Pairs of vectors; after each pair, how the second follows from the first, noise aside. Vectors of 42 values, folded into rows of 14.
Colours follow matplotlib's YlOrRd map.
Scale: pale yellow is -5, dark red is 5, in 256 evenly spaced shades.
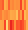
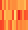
wrapped around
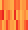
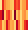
scaled up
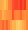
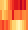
scaled up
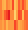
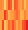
wrapped around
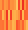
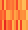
wrapped around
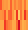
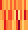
scaled up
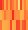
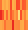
wrapped around
